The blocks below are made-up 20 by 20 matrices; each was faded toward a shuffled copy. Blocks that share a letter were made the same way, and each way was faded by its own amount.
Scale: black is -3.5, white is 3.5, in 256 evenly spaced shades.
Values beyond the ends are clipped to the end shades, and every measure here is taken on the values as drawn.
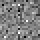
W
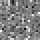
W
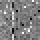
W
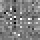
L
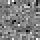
W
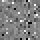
W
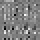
L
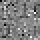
W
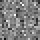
W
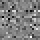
L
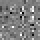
L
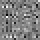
L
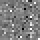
W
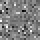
W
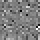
L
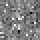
W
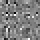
L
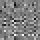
L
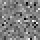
W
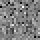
W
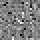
W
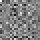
L
